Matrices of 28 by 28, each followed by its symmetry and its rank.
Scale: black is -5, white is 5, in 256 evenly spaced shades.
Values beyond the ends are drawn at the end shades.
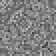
symmetric, full rank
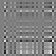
neither, rank one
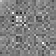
symmetric, rank five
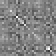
symmetric, rank five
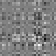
antisymmetric, rank two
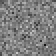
symmetric, full rank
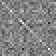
symmetric, rank five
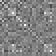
symmetric, rank five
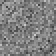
symmetric, full rank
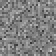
symmetric, full rank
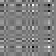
neither, rank one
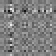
antisymmetric, rank two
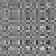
antisymmetric, rank two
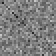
symmetric, full rank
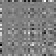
antisymmetric, rank two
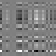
neither, rank one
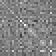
symmetric, rank five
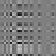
neither, rank one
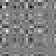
antisymmetric, rank two
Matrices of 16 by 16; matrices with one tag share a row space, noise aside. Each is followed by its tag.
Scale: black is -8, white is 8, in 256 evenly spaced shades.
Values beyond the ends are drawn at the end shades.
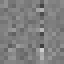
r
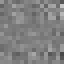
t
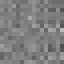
t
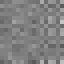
t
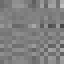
t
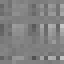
t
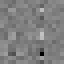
r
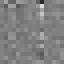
r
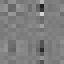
r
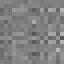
t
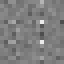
r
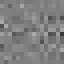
t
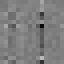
r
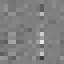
r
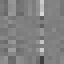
r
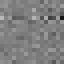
t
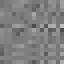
t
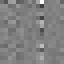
r
